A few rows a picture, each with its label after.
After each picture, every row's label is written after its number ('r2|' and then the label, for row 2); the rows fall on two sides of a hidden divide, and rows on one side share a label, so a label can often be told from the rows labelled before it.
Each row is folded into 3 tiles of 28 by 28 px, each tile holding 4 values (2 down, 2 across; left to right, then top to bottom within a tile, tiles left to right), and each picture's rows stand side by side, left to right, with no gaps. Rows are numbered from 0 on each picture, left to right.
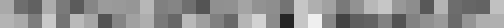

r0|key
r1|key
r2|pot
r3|key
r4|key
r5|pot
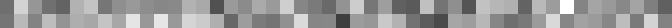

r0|pot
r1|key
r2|pot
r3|key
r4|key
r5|key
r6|key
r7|key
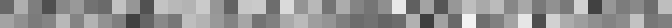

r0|pot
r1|pot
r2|pot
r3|key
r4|key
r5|key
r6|pot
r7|pot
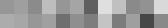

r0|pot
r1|pot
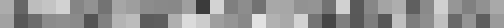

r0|key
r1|key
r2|pot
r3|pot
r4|key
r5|pot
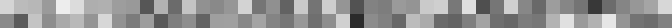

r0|key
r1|pot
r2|pot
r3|pot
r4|key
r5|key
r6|key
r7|pot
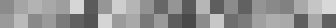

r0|pot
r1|pot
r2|key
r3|pot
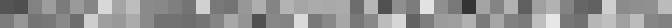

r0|pot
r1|pot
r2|key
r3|key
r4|key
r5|key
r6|key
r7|pot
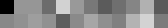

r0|pot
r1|key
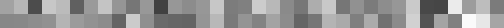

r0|key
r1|key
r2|key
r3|pot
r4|pot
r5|key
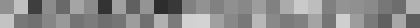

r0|pot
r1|key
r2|pot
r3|key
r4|pot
